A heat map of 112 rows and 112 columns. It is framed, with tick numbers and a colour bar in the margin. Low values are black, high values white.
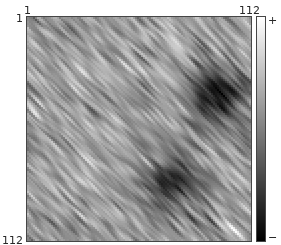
The halves do not mirror each other. No single row or column stands out from its neighbours. There are two dips. There are no lone odd cells. The values are skewed, with a long tail toward low values. The ninth with the lowest average is the middle right.
